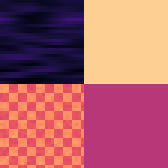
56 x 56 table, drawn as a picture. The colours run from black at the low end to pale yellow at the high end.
It is made of 2 by 2 panels. Panel 1,1: very low, streaked across, faint in contrast. Panel 1,2: very high, flat. Panel 2,1: high, checkered. Panel 2,2: middling, flat.
